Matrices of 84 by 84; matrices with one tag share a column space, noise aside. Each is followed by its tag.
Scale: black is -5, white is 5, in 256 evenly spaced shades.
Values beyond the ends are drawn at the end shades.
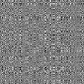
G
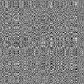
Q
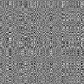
Q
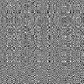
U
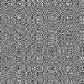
G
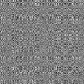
G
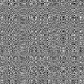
G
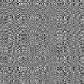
G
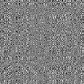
G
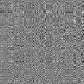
U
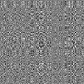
Q
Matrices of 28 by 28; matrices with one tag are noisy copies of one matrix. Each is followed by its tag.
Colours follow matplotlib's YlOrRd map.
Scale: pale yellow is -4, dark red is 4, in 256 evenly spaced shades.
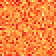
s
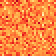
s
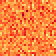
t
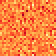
t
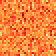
t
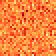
t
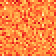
s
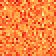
s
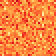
s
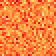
s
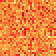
t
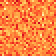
s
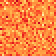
s
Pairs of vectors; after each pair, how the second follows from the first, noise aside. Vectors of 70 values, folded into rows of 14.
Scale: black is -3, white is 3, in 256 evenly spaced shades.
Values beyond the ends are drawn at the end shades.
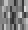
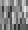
sign-scrambled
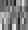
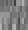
shrunk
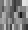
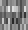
shuffled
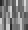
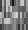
shuffled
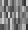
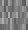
shrunk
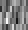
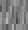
shrunk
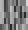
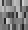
shuffled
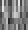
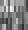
shuffled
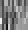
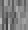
shrunk
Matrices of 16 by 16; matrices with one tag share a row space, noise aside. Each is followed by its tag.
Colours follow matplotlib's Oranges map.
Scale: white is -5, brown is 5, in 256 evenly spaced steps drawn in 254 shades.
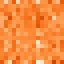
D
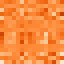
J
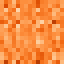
D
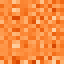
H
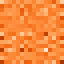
J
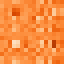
H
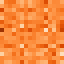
J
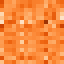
J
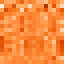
J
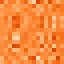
H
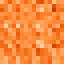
D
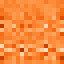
J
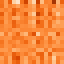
H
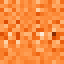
D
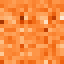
J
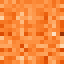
J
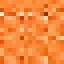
J
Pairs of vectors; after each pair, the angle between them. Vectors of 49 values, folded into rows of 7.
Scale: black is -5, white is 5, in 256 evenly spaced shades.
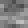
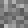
partly opposed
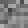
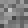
nearly opposite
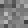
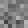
partly opposed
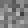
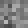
orthogonal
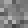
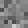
nearly opposite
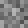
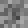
partly opposed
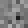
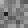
orthogonal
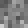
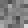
partly aligned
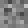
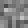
partly opposed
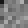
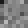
nearly parallel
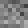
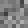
orthogonal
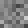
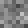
nearly parallel
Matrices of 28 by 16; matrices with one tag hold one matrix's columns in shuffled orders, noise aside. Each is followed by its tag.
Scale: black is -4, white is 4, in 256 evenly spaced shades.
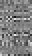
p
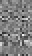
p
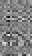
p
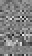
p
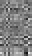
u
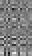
u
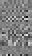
p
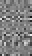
p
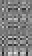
u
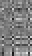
u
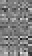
u
